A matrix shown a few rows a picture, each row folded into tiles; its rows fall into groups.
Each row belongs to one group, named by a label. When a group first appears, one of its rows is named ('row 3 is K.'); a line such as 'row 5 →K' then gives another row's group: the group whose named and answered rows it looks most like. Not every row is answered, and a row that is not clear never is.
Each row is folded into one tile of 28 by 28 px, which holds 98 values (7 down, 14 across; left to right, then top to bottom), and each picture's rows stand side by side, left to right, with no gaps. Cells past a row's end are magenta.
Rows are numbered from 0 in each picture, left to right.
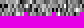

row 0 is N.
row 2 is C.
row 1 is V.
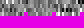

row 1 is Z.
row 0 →C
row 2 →C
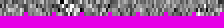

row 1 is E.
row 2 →V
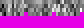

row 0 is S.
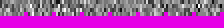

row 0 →N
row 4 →V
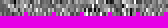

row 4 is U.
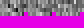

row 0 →E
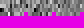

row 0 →Z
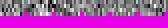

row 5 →E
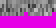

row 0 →V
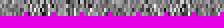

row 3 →N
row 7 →Z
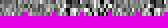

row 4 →N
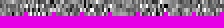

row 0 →N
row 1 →C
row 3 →N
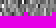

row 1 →U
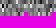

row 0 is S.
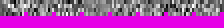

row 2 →C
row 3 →C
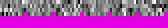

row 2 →Z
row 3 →S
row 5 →E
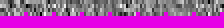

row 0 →Z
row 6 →E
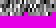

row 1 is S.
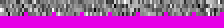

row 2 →C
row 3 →C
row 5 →E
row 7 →U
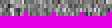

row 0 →U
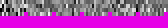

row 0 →V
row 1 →E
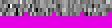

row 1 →V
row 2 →S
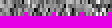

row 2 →U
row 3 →E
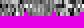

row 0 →N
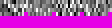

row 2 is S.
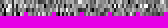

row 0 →S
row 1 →C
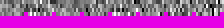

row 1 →C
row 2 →N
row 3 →S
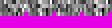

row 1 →U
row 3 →U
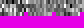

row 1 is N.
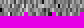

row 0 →Z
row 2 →S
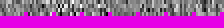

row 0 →S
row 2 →S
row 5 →V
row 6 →S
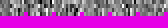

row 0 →U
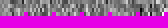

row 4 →E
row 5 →Z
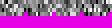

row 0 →V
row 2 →Z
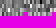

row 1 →C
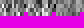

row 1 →Z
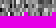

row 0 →Z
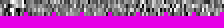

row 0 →U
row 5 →V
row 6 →S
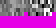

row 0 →U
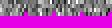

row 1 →U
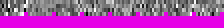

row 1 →V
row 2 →Z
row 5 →S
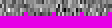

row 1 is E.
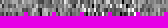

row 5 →V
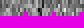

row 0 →N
